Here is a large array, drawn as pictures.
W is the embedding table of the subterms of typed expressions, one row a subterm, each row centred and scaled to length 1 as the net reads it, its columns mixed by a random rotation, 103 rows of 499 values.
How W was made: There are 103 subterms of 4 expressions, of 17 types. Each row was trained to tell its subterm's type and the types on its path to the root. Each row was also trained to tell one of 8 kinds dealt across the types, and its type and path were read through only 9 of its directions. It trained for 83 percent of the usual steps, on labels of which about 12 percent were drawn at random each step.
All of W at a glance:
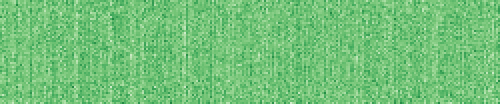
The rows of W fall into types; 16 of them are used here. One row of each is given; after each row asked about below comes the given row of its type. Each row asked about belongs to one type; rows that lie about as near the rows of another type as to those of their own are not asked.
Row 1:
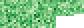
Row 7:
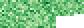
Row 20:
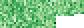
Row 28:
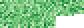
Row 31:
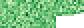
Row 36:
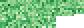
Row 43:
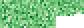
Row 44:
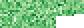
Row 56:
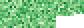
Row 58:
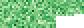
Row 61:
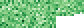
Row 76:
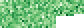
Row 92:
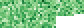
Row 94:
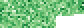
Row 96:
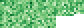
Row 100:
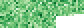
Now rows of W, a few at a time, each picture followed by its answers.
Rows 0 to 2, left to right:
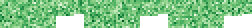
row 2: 56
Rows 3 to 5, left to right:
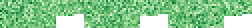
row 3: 20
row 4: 56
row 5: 1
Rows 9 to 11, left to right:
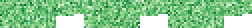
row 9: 76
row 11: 76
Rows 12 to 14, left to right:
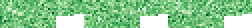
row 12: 61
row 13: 44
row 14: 31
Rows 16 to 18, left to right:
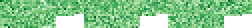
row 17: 96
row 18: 28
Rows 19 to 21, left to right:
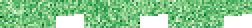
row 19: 31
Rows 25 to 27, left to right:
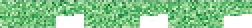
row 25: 28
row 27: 94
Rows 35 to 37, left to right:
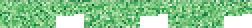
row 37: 28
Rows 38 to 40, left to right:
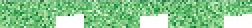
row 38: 43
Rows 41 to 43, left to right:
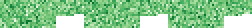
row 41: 1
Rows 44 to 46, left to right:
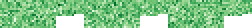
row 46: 61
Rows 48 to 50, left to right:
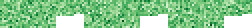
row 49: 1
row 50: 61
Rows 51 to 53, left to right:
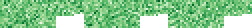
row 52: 100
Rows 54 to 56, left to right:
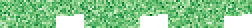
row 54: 94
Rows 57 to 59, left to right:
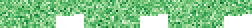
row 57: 56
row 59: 28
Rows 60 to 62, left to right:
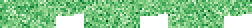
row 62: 94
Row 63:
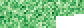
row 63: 1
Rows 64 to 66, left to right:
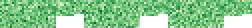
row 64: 76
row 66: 56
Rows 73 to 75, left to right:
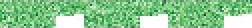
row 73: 94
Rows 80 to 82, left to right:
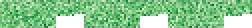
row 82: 58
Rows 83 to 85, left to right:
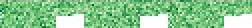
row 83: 43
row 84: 31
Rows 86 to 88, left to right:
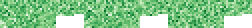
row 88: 1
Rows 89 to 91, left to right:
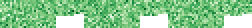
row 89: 61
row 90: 20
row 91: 94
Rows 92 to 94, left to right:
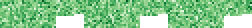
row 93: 20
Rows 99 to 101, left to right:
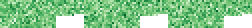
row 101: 56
